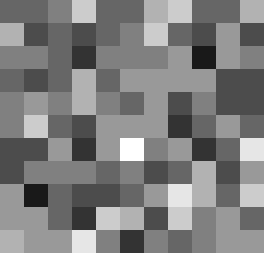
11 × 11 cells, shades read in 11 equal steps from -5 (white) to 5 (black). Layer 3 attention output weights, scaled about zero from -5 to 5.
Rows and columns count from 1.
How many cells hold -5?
1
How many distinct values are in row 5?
5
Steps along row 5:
down up down up up down up down up same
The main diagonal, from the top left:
1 2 1 -2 0 -1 0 1 -2 -1 -1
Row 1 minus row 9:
2 -3 -1 -5 -1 0 -1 1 3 0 1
